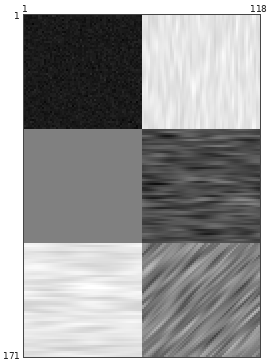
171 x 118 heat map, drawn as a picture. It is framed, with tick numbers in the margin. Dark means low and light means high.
The table splits into 3 rows of 2 panels. Panel 1,1: very low, fine-grained, faint in contrast. Panel 1,2: very high, streaked downward, faint in contrast. Panel 2,1: middling, flat. Panel 2,2: low, streaked across. Panel 3,1: very high, streaked across, faint in contrast. Panel 3,2: middling, slanting up to the right.
